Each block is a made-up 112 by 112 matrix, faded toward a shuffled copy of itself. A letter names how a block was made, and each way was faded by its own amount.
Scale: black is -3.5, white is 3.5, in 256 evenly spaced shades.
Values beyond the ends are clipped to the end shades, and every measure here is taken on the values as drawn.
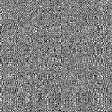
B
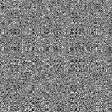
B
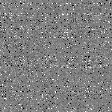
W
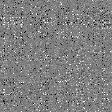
W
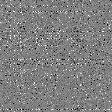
W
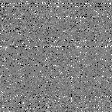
W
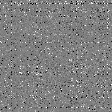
W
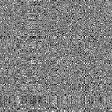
B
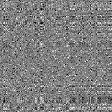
B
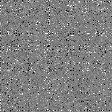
W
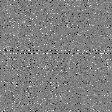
W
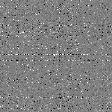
W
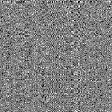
B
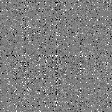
W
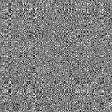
B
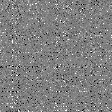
W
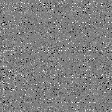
W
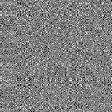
B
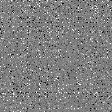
W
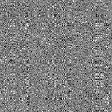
B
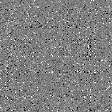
W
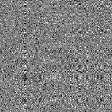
B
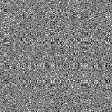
B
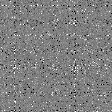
W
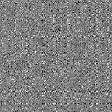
B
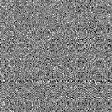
B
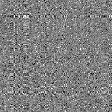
B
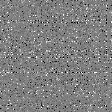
W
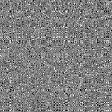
B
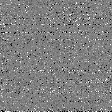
W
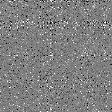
W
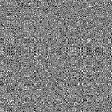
B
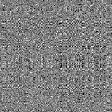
B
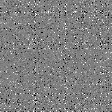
W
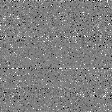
W
